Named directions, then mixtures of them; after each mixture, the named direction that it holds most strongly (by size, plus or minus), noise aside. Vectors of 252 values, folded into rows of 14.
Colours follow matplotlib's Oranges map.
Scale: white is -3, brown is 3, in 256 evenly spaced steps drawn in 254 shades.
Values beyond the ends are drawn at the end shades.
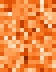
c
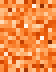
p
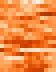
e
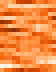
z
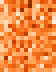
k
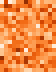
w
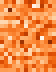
p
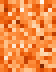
k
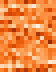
z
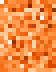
k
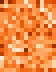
w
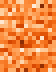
p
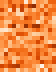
p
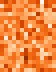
c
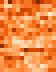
e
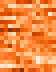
z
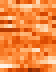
z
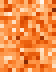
c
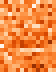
p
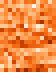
p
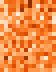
k
